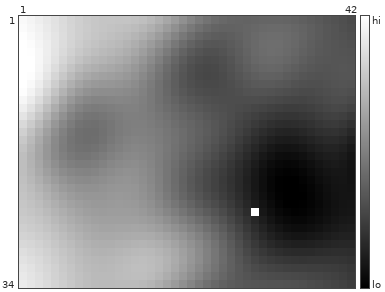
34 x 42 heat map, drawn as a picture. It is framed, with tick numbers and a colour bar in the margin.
Ninth with the highest average: top left. Slope: up to the left. Lone odd cells: 1, higher than its neighbours. Calmest part: top right. Ninth with the lowest average: middle right.
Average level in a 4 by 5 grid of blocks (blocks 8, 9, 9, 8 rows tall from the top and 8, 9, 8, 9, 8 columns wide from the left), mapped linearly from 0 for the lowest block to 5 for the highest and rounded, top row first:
5 4 2 2 2
4 3 2 1 1
4 3 2 0 0
4 4 3 1 1
